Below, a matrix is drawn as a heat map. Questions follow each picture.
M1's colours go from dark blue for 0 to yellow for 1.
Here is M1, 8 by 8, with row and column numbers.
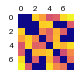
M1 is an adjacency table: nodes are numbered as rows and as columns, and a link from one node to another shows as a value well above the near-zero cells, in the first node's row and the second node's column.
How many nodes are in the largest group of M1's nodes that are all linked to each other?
5
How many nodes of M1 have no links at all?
0
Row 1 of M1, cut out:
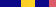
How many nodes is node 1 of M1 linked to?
3
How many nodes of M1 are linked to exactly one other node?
0
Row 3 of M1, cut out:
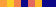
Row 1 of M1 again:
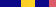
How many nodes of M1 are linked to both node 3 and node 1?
1
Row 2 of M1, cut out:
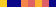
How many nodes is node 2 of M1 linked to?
5
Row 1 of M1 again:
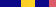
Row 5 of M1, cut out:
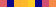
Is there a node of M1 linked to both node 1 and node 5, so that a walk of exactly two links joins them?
yes
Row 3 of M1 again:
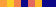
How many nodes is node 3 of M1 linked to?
5
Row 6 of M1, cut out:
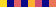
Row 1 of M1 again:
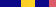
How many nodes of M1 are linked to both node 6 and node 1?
2
